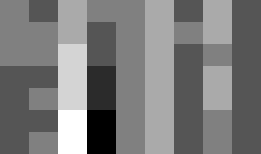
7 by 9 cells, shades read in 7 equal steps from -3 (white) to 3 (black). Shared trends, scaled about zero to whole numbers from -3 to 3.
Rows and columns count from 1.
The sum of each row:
0 -1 0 2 1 3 2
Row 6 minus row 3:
1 1 -1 2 0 0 0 0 0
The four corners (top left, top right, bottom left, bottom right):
0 1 1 1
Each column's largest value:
1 1 -1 3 0 -1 1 0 1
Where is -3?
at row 6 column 3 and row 7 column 3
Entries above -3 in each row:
9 9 9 9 9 8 8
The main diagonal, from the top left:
0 0 -2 2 0 -1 1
